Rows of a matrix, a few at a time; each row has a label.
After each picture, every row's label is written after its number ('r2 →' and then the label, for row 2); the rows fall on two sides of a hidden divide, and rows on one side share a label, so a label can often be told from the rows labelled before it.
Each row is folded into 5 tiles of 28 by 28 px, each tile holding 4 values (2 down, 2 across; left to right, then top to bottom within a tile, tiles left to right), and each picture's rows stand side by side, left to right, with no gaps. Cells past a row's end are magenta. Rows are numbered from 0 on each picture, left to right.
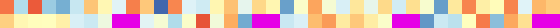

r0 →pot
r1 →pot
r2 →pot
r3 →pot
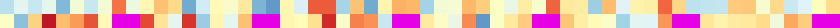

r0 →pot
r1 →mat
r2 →pot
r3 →pot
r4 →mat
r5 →pot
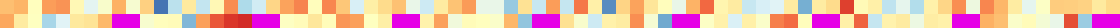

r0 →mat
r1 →pot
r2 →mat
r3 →pot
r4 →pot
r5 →pot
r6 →mat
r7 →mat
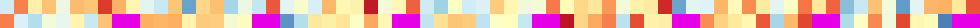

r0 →mat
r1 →pot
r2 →pot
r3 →pot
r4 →mat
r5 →mat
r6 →pot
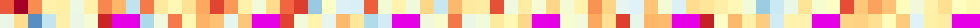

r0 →mat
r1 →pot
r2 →mat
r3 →pot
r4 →pot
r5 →mat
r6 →mat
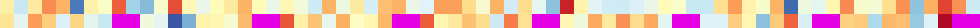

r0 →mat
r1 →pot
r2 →mat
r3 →mat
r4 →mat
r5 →pot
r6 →mat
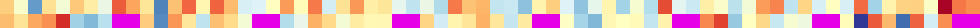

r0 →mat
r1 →pot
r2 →pot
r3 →pot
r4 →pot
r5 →mat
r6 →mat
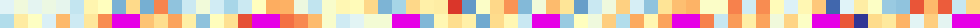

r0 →pot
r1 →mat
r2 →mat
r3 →pot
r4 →pot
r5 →mat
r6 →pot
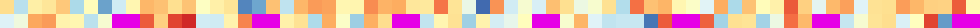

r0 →pot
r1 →mat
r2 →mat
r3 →pot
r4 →mat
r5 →mat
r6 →pot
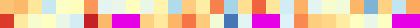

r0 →mat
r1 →mat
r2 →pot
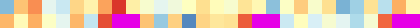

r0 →mat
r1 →mat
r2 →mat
